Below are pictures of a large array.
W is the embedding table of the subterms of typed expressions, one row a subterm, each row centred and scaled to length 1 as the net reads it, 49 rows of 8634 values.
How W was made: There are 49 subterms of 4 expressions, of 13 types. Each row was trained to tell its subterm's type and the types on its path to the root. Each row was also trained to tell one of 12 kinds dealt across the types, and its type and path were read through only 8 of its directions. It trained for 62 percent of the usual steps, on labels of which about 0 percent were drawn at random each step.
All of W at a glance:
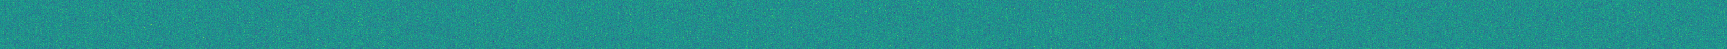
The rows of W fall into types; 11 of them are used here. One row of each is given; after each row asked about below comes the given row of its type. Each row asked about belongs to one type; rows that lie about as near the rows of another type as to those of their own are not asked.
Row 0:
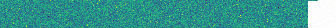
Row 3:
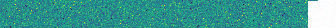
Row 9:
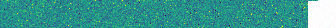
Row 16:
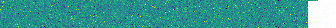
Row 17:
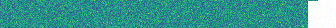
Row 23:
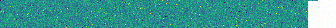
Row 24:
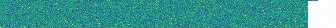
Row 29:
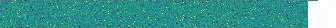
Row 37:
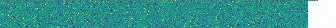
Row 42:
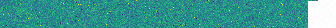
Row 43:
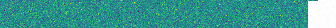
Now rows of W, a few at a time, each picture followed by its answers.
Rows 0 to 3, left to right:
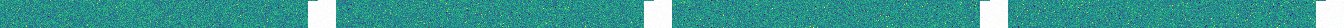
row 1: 42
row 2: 9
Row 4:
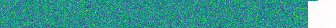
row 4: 3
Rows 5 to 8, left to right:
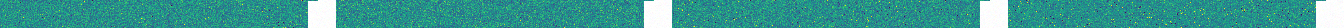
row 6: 29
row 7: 29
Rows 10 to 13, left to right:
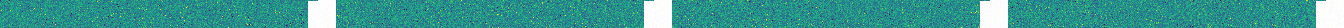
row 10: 37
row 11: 37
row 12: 24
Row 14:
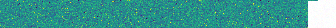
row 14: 0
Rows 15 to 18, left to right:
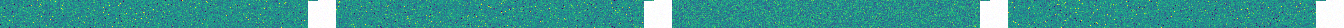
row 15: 42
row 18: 42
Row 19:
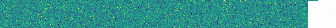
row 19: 3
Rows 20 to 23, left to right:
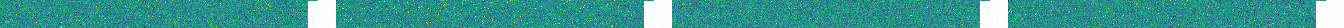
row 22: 37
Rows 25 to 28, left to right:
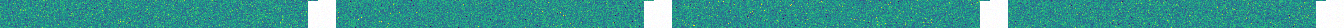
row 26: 23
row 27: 42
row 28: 24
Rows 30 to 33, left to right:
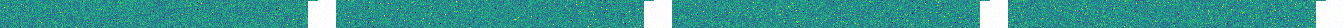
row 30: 0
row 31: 3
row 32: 0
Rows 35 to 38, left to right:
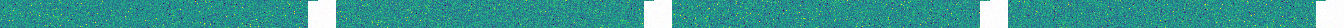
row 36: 37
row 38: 23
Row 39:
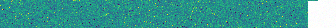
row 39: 23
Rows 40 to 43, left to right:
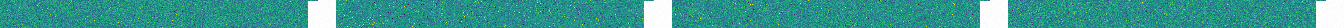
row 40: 42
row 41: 0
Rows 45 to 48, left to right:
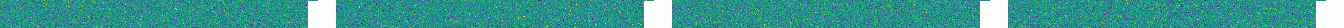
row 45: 37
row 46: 29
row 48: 0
